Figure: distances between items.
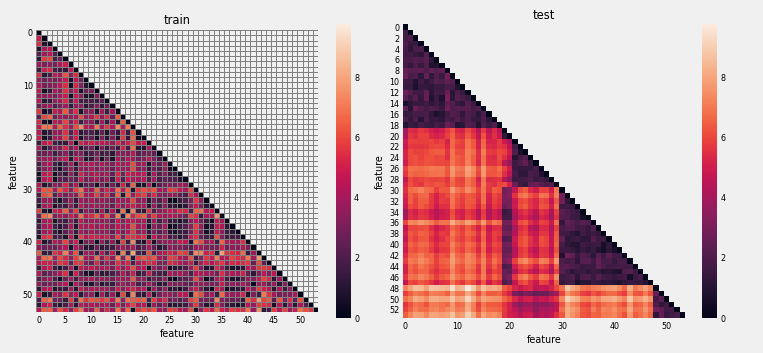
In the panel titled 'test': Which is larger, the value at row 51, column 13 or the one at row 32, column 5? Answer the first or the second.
the first
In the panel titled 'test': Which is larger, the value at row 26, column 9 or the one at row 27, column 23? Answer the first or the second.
the first
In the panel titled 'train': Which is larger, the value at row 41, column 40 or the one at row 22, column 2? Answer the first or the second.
the first
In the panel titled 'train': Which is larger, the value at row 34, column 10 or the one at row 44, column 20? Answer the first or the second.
the second
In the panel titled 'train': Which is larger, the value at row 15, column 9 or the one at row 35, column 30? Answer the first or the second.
the second
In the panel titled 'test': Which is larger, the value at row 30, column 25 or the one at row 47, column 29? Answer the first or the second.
the second
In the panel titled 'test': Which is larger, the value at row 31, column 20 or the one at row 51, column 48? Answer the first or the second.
the first
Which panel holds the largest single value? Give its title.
test
